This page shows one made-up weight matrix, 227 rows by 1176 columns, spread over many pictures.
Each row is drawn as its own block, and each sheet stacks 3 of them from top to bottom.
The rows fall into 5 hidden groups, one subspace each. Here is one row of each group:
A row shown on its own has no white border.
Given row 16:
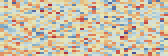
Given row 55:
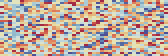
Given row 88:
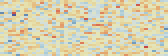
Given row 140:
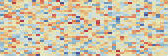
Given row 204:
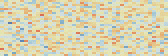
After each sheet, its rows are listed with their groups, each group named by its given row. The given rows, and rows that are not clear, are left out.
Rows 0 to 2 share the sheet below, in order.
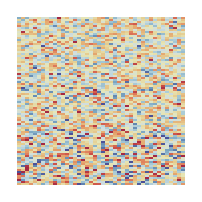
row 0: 140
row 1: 140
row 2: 88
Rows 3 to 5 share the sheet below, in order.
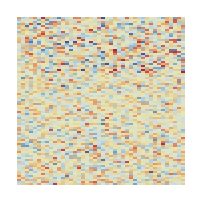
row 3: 140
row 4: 55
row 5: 140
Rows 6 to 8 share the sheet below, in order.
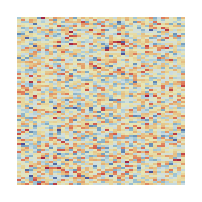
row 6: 88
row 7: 88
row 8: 140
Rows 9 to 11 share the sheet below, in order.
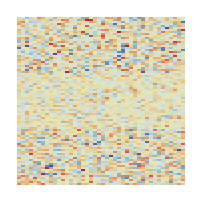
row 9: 55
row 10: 140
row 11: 16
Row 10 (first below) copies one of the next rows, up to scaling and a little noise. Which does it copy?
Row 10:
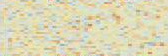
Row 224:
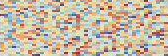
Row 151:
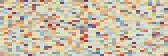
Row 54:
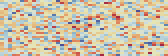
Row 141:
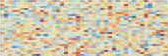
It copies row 54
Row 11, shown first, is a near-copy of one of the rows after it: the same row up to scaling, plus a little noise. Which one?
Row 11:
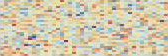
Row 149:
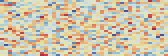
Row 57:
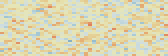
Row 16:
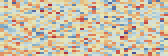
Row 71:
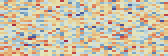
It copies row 71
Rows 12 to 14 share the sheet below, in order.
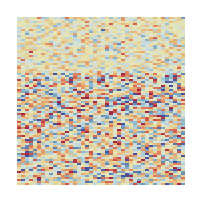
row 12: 88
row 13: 88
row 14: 55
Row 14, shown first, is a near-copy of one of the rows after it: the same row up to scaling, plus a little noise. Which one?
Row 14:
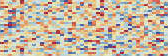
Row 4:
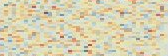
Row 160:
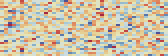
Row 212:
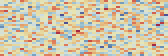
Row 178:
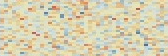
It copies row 160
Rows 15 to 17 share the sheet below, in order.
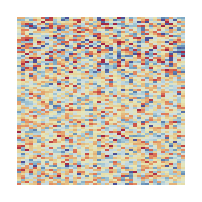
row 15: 204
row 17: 88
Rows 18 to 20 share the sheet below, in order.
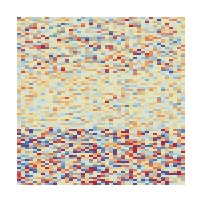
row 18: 204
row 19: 140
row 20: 140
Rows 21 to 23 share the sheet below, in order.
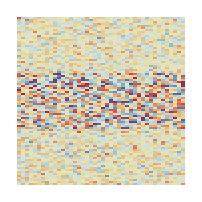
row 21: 16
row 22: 88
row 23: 140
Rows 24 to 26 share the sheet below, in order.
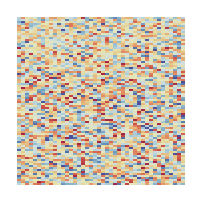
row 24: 55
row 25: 140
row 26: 55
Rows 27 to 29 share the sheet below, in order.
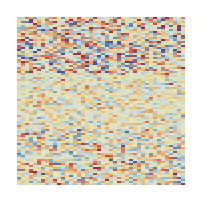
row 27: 16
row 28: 204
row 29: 16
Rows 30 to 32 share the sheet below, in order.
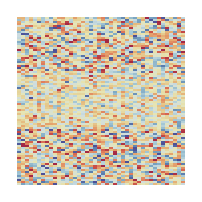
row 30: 16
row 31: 16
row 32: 140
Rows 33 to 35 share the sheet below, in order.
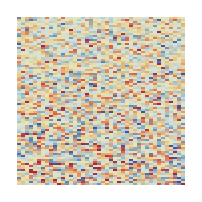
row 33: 204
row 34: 16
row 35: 16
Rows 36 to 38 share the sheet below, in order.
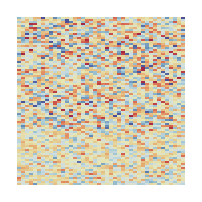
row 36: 88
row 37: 204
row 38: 88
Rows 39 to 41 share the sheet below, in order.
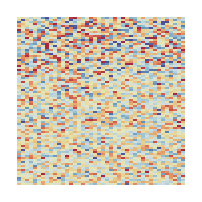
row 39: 88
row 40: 16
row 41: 88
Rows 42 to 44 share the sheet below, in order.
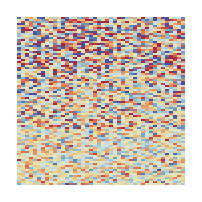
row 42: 204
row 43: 88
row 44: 55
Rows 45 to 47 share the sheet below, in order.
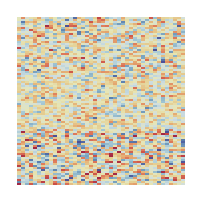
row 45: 55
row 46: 88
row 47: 88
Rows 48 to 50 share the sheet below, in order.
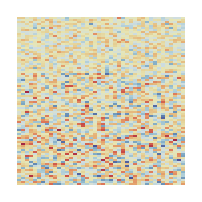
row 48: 204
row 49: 55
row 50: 140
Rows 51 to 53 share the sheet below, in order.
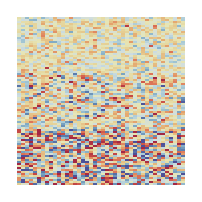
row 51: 88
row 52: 88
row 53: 55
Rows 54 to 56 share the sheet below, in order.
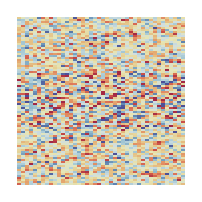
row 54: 140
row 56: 88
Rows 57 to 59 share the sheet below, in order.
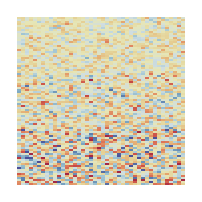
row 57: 16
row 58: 204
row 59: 16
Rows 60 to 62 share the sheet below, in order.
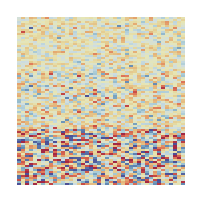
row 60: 140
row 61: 140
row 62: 55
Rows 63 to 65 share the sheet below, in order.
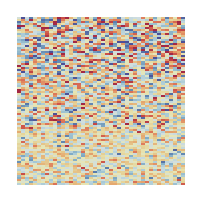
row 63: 204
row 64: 88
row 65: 16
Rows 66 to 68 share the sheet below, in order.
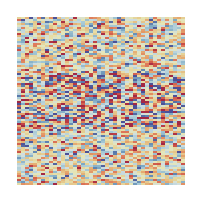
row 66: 88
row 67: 55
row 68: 140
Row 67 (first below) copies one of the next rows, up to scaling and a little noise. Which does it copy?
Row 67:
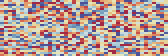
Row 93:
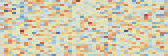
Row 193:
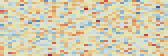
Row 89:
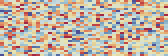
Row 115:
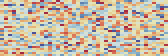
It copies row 115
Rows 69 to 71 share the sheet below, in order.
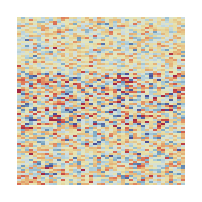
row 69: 204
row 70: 88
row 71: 16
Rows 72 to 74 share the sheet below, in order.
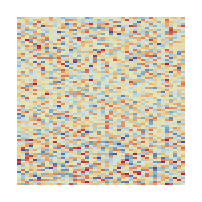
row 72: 204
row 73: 204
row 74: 55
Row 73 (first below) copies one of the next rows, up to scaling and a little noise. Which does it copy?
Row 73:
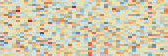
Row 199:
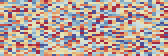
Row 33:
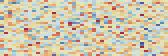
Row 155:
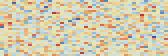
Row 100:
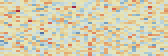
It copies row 100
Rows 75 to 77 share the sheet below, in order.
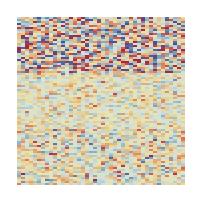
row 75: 55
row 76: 55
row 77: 88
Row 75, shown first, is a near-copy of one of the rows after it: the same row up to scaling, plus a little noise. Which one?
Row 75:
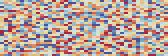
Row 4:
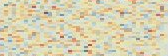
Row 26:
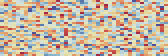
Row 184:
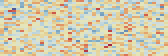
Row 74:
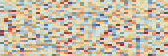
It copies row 74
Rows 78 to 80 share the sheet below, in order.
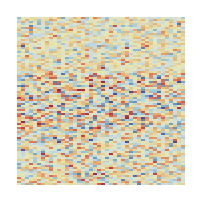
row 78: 55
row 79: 16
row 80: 88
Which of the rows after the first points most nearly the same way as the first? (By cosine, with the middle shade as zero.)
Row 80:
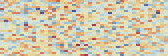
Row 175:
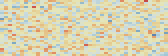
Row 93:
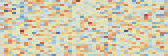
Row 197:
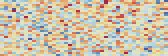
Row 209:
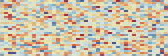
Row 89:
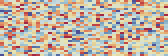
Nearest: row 175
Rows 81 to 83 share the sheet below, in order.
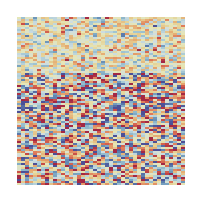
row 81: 55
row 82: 55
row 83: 55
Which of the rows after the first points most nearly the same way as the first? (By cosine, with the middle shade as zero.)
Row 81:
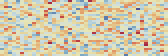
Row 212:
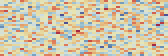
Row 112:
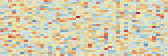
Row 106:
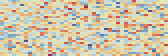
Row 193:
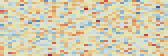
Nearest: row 106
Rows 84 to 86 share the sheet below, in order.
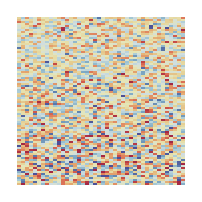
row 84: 55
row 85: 204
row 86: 204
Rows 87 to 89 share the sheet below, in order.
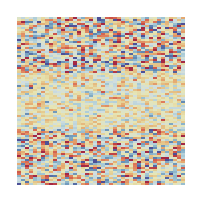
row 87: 55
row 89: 55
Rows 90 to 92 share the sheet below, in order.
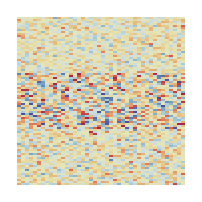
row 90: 88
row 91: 16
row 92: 16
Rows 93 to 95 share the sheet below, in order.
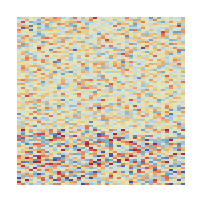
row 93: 55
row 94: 204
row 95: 204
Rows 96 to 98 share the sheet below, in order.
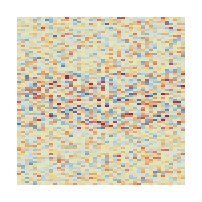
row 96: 204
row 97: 88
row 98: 88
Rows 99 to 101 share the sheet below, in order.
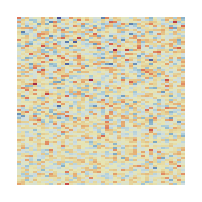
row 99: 140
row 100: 204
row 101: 55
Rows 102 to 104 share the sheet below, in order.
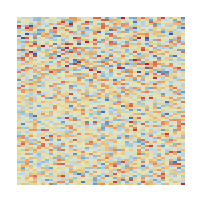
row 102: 88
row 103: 16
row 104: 140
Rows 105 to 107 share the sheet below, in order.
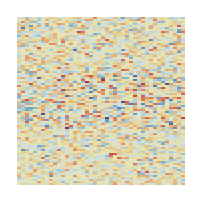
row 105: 55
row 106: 55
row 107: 88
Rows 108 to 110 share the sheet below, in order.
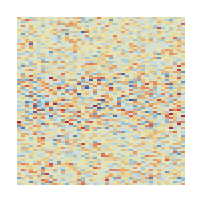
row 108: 16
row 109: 204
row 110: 16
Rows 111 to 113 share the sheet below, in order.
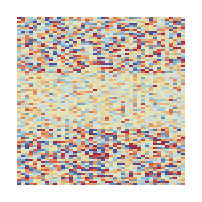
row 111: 140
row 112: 55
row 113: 140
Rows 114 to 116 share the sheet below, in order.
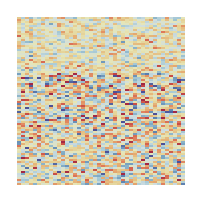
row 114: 88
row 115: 55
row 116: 55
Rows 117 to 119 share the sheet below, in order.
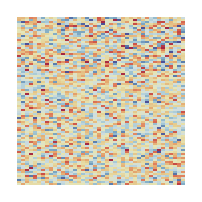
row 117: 55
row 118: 88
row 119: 16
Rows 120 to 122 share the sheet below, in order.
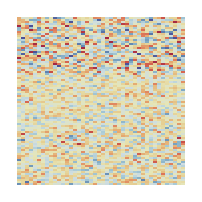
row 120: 88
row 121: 16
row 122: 55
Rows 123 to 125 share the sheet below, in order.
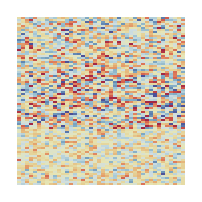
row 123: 16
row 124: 88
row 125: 55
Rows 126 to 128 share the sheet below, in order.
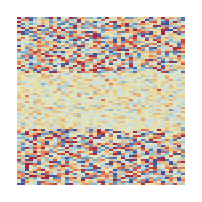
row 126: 140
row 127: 204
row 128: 55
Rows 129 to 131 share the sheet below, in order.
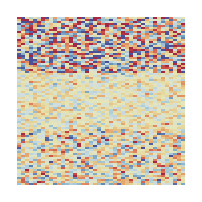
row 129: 16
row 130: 88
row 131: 55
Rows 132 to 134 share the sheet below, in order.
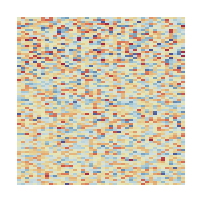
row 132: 204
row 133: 16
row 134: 55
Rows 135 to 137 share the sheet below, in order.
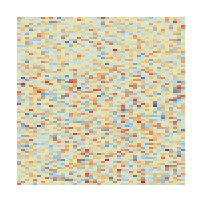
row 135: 140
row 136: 55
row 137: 88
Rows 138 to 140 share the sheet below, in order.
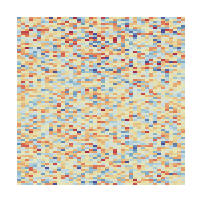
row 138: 140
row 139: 88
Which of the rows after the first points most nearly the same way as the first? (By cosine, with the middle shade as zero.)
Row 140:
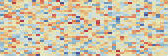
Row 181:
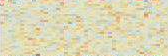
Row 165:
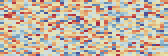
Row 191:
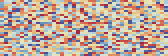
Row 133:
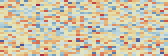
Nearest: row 165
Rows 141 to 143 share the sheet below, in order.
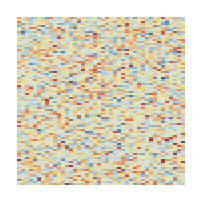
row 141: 140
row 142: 88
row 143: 55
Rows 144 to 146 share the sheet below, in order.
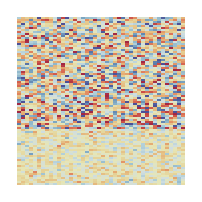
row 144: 204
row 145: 55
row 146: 16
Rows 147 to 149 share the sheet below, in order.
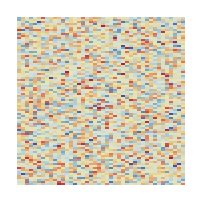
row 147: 55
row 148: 204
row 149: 16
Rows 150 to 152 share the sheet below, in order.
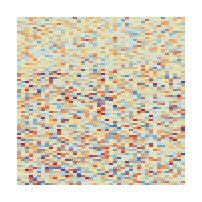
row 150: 140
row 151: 140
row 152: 140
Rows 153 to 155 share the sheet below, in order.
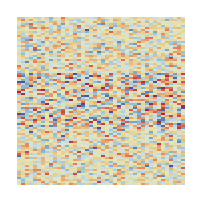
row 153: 204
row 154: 88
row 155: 204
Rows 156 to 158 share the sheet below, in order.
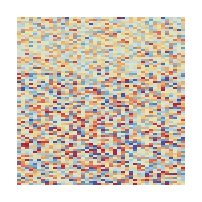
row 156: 204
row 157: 140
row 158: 140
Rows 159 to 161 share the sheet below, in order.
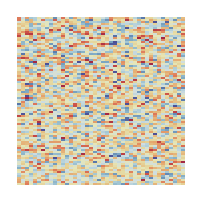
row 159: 88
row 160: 55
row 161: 88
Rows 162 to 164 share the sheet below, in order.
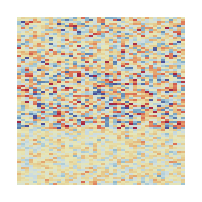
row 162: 55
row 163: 16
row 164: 140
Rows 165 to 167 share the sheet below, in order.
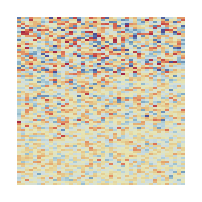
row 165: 140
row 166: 88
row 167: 204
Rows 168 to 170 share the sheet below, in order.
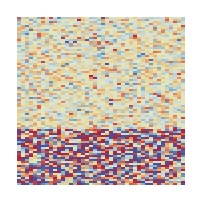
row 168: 140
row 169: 16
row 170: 140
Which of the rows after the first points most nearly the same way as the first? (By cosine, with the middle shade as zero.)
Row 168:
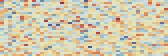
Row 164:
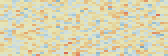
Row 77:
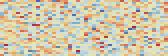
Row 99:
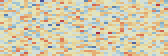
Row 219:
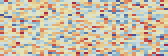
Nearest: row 99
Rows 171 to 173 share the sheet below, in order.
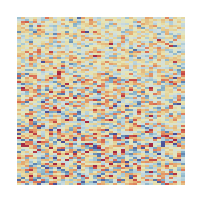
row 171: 16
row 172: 140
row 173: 140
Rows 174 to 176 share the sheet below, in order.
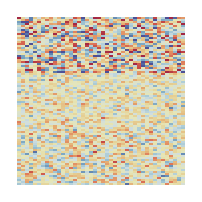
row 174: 16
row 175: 88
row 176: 88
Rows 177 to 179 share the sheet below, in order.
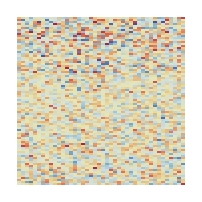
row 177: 88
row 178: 55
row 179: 16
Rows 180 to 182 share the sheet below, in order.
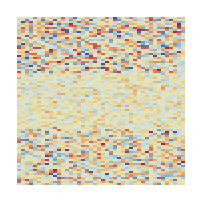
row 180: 55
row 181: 140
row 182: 88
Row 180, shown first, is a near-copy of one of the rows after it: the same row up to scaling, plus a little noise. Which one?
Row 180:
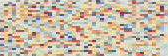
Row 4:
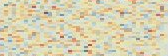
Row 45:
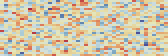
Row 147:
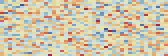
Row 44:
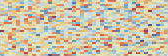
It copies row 4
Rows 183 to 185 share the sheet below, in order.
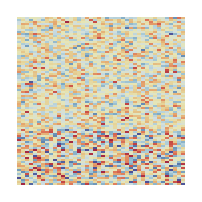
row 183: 16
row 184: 55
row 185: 204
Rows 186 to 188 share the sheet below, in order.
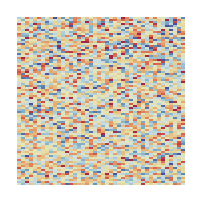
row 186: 88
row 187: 16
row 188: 55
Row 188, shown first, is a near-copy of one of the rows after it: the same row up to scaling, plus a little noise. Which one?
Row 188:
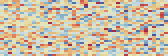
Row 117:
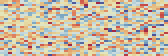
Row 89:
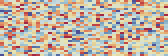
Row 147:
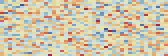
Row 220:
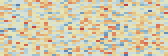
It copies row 117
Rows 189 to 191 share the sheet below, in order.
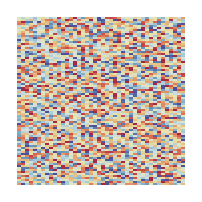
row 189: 55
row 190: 140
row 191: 204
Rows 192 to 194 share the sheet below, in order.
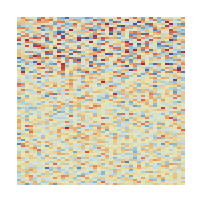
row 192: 204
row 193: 55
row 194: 140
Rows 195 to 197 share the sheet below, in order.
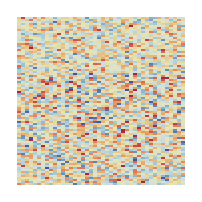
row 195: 16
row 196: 88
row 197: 88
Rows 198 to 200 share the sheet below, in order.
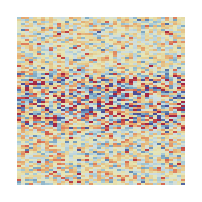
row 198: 16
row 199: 204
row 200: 88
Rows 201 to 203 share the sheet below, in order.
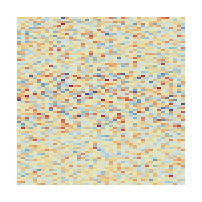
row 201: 204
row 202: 204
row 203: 204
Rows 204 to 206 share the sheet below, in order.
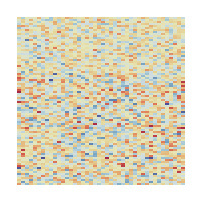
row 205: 88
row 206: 88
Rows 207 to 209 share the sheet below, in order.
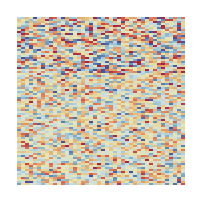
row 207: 16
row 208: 204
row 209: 16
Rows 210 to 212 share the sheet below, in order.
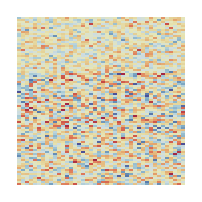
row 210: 204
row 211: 88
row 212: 55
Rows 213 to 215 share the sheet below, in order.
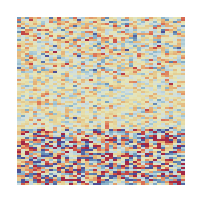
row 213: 140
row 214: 204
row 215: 204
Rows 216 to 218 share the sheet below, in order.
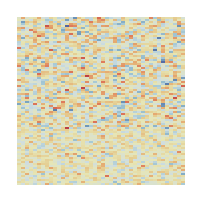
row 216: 55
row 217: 55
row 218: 140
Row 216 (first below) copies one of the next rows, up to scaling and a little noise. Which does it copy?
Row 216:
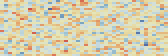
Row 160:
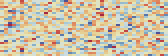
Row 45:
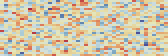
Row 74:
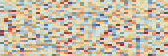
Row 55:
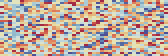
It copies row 45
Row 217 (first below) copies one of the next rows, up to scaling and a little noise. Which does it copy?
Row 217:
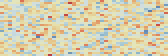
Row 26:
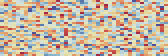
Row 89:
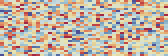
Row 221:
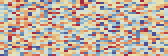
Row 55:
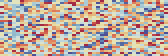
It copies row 55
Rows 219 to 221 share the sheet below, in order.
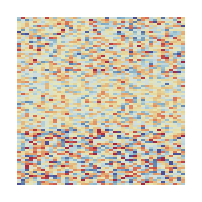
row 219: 16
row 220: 55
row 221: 55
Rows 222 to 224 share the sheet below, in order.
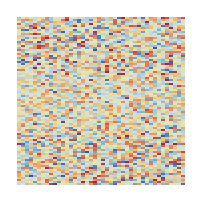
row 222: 204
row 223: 204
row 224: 140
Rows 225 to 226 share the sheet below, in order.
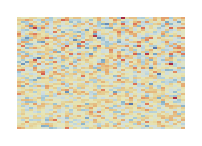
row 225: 204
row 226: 55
